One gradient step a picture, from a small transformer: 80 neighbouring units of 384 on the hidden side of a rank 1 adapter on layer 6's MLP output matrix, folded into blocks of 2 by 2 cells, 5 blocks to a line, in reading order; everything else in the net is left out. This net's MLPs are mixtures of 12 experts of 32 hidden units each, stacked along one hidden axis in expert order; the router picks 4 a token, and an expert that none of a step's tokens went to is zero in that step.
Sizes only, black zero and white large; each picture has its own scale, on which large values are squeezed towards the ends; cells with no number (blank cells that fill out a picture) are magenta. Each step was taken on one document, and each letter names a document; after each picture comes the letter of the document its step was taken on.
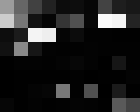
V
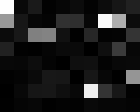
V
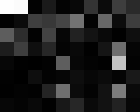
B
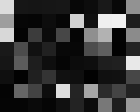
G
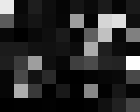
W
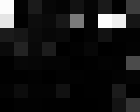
G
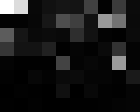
B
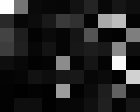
B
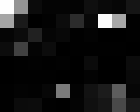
V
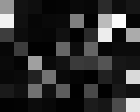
W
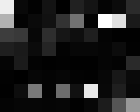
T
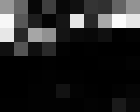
G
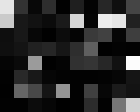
W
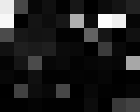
G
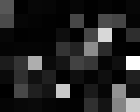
W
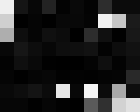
T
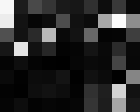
V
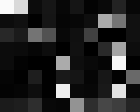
V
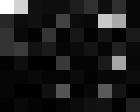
B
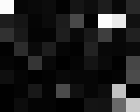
W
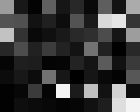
T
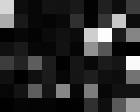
G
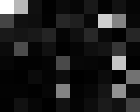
B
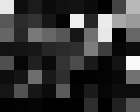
G
